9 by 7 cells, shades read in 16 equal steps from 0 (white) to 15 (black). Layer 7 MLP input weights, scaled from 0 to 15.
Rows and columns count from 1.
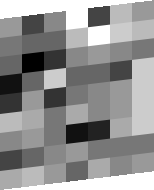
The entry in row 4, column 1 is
14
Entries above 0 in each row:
6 6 7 7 7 7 7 7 7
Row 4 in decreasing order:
14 11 9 9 9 3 3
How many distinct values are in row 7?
7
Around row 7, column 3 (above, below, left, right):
8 7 6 14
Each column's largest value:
14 15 12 14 13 11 8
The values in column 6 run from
3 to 11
